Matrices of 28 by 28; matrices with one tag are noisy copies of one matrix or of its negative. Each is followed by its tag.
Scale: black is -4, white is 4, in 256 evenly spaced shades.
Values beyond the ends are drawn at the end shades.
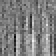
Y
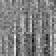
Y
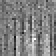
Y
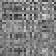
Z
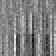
Y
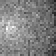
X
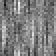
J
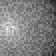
X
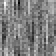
J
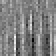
Y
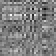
Z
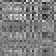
Z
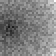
X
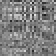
Z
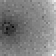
X
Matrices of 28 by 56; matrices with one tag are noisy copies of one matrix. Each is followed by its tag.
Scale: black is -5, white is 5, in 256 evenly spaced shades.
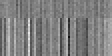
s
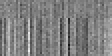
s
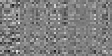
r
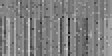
s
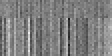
s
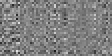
r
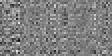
r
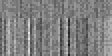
s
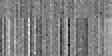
s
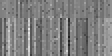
s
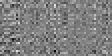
r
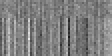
s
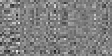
r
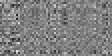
r
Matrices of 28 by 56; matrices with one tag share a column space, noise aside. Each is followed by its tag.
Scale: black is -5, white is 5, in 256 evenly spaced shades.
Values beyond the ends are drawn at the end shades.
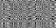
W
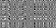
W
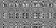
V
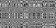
V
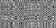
W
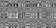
V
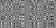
W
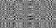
W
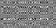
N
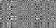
W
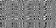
W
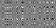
N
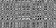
W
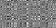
W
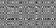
N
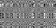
V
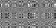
V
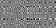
N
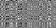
W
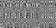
V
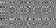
N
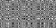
W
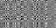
W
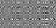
N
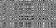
W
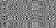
W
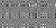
V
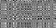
W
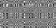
V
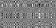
V
